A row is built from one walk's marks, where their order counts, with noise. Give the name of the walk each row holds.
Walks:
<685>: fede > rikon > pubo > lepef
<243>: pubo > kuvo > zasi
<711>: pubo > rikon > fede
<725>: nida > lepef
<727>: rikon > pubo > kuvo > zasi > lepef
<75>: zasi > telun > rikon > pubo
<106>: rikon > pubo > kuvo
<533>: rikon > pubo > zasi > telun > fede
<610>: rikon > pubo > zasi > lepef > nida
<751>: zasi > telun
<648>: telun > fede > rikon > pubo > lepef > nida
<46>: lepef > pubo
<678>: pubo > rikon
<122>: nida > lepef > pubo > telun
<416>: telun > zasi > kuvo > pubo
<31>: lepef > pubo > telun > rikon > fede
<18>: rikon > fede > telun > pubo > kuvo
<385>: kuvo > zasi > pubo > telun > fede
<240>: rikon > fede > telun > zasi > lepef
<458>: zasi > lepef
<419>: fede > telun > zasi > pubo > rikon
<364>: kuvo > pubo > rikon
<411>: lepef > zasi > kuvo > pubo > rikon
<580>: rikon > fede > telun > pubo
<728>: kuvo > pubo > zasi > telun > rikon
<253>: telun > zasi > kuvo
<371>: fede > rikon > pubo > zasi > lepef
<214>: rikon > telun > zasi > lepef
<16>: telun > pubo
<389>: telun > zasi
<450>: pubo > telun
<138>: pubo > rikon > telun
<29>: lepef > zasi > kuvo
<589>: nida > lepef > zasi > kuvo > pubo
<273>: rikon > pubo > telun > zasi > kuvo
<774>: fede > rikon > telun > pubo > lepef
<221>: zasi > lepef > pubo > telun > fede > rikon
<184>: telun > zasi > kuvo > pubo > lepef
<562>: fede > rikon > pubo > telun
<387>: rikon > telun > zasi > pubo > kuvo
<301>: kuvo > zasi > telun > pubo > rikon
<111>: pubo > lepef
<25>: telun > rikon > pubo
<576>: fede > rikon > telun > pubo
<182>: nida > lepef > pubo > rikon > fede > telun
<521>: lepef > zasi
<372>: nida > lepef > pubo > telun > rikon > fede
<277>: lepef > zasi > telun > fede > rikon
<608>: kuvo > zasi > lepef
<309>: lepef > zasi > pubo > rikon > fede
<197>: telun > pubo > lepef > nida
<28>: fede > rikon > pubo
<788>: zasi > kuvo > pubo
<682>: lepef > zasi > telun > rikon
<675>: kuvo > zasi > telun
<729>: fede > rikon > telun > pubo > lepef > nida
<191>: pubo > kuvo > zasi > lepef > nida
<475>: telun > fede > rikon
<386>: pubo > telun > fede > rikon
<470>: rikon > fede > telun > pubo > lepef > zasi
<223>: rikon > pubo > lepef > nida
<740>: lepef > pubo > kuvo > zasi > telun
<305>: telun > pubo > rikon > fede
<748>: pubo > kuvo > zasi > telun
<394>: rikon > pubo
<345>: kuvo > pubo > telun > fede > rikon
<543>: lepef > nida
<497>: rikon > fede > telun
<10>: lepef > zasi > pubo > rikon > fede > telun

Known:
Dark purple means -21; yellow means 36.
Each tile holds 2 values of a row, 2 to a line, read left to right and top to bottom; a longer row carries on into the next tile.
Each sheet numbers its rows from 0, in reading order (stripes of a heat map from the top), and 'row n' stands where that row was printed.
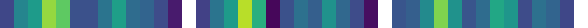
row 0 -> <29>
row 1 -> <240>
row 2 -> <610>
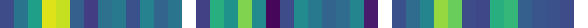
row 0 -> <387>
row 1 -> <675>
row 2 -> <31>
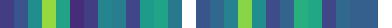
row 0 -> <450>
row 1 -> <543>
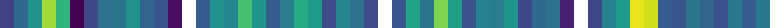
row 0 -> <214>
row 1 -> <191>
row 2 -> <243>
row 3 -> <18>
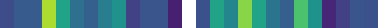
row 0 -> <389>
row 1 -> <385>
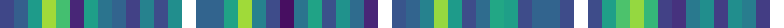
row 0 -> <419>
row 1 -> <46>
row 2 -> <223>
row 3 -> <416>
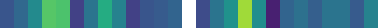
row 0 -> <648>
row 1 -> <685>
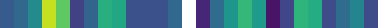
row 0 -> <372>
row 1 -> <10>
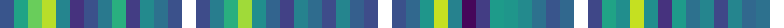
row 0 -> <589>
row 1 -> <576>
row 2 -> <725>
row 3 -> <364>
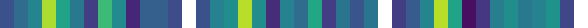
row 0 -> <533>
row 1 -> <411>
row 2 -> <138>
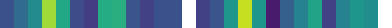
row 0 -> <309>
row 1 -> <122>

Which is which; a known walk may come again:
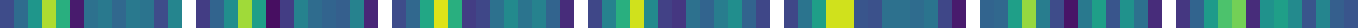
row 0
<774>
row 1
<751>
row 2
<75>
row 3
<28>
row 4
<273>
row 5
<46>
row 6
<386>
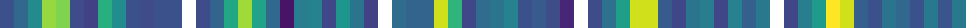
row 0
<305>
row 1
<16>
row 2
<470>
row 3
<387>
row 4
<18>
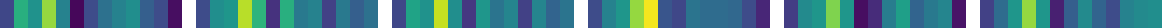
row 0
<608>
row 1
<301>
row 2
<364>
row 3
<253>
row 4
<740>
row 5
<562>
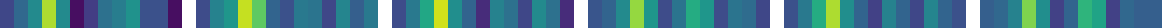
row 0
<458>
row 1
<106>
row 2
<580>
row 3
<610>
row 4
<576>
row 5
<543>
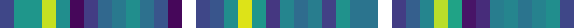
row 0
<727>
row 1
<678>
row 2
<138>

